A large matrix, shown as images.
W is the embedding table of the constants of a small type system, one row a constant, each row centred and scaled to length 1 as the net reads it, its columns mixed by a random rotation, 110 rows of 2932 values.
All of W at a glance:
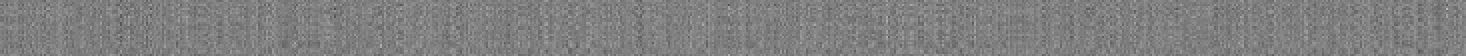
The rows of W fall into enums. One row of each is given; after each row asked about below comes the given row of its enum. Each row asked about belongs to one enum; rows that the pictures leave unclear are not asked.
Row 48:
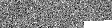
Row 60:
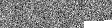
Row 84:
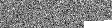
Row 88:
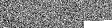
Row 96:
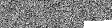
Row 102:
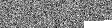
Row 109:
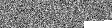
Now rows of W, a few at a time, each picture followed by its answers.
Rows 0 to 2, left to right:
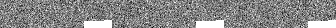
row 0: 109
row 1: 48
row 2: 60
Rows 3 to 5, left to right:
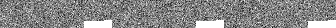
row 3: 60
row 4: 96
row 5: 48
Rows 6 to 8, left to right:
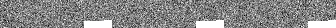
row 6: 88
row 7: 109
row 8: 60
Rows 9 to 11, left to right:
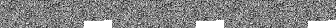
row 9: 96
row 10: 96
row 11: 96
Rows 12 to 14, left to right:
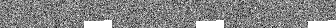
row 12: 102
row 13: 109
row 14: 48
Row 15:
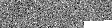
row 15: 48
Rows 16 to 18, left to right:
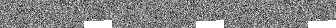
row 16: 109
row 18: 109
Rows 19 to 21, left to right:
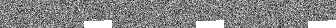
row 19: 109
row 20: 84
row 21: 102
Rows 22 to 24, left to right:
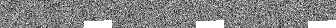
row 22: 96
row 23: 84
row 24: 102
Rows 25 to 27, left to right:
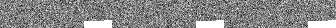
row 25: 109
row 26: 102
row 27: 84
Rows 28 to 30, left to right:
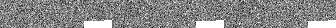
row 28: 109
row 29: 48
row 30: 48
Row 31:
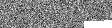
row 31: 109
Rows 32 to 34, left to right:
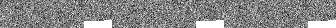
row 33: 109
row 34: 60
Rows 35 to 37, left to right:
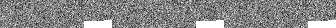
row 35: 60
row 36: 109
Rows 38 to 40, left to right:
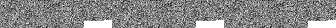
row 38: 96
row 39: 96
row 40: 96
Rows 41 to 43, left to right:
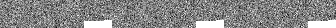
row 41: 102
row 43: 60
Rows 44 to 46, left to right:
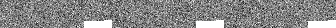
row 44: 60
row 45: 88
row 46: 48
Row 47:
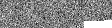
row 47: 60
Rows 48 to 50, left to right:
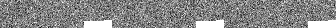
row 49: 60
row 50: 84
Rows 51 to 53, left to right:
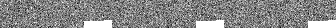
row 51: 48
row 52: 102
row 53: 102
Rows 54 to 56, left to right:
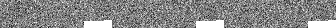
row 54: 48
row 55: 109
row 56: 109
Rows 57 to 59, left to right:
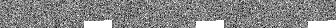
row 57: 102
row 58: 48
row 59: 48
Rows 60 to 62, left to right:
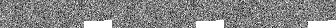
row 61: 60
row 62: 48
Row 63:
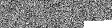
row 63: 96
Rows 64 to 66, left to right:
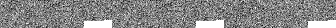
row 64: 96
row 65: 96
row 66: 48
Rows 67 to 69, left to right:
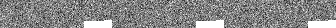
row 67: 60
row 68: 84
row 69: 109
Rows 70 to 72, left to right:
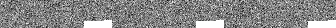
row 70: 96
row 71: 84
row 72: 48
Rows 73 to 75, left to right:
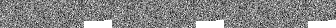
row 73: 60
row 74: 60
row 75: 60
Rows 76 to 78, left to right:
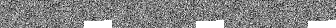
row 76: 96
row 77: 60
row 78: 96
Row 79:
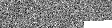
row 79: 48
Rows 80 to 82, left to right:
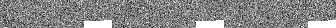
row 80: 88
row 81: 48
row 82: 60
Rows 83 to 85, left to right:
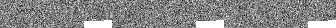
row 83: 109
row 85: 60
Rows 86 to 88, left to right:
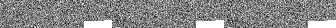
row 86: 84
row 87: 88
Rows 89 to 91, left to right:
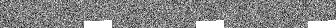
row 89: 88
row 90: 109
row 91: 60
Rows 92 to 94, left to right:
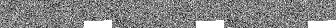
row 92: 96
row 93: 88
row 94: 88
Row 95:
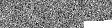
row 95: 60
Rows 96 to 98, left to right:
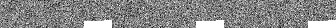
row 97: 48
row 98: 102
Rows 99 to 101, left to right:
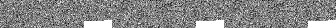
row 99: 84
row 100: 96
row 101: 96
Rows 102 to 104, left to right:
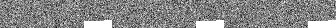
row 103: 109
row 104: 84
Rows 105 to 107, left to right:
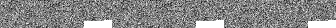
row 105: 96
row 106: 96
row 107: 109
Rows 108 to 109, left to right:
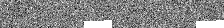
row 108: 48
